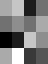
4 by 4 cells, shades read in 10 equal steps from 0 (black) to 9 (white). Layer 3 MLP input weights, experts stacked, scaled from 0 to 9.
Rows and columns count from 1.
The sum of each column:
16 22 14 18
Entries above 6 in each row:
1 0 1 1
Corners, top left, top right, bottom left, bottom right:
6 4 6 3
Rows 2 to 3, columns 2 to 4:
5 4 6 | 1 7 5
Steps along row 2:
up down up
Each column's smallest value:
0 1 1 3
